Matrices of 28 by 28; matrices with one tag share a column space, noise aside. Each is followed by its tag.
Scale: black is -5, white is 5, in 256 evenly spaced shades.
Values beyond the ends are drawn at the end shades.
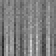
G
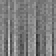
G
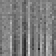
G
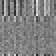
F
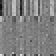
F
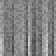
G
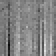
G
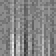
G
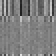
F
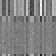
F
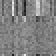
F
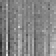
G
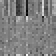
F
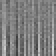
G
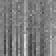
G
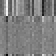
F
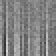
G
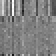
F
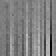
G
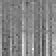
G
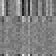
F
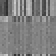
F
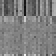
F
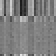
F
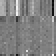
F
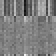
F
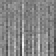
G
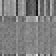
F
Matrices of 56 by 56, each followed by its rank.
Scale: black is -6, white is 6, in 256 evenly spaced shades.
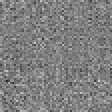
ten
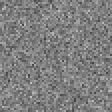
full rank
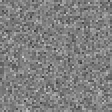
full rank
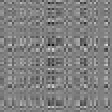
two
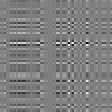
one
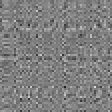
five
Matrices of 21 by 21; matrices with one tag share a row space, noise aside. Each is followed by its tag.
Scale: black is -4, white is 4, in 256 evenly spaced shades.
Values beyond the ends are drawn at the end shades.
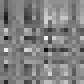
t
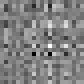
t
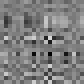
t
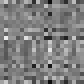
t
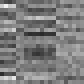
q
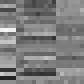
q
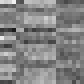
q
